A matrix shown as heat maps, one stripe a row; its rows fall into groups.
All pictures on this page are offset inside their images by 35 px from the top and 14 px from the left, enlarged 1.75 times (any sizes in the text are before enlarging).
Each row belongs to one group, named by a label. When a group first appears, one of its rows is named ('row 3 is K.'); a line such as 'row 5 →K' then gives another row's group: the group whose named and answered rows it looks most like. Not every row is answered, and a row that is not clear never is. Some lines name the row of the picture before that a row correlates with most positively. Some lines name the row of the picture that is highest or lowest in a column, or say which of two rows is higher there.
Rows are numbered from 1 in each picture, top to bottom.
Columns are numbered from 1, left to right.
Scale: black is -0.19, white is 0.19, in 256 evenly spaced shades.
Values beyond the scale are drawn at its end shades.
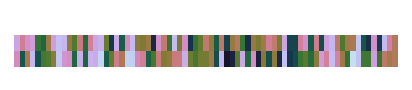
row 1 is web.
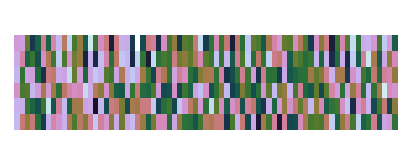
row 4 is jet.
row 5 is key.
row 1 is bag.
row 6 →web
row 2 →bag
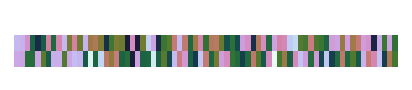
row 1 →key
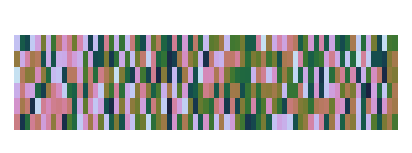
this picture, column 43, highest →2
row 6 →jet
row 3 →bag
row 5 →web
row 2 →key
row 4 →web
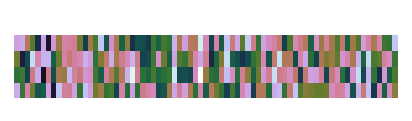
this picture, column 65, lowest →4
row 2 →jet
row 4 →key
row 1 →bag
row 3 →jet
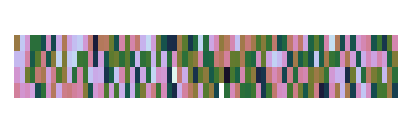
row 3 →web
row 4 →key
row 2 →bag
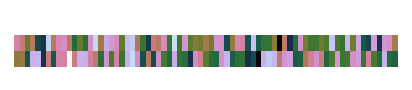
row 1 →web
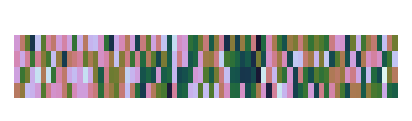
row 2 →bag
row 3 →jet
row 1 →web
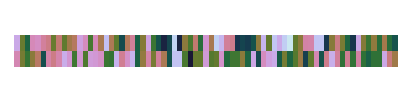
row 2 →web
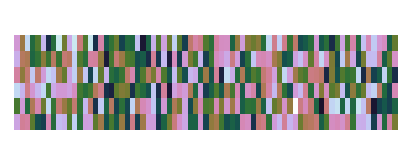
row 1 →bag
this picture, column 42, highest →3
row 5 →key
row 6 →key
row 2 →bag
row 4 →bag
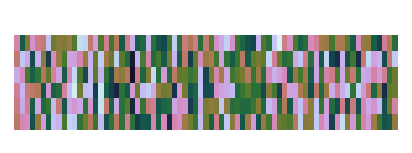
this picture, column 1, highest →3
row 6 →bag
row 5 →bag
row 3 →bag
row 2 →bag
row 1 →jet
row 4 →key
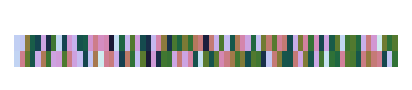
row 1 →bag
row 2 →bag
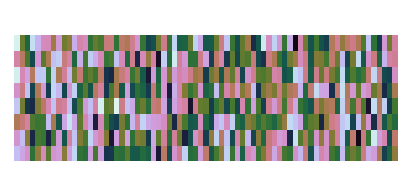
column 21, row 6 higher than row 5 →No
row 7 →bag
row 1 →jet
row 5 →web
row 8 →bag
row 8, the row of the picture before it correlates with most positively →2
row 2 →web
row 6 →key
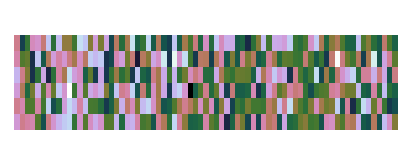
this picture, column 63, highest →3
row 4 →web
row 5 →key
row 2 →web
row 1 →jet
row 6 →web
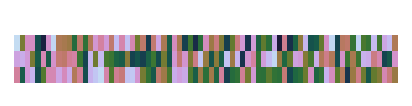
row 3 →web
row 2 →bag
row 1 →web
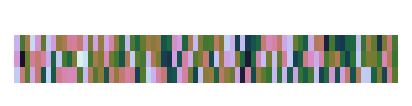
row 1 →jet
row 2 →jet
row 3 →key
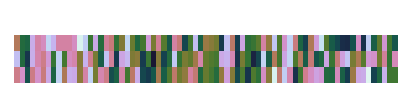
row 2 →jet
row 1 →jet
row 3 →jet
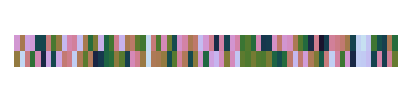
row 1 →key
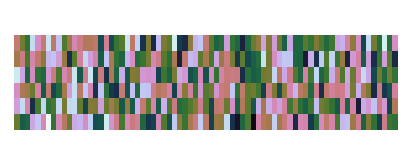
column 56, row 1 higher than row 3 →No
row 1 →jet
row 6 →jet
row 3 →key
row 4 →key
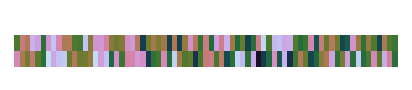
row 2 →web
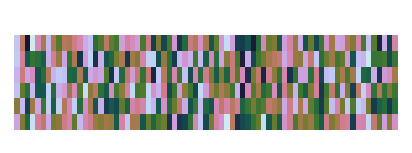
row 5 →key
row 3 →web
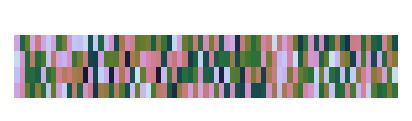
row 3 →bag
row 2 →key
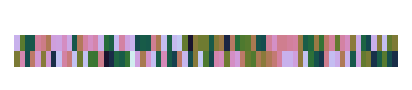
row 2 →key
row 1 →web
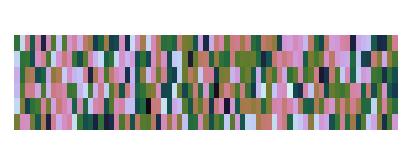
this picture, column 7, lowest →6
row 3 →key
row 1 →key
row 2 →web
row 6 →bag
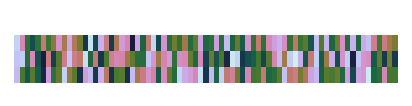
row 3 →key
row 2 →key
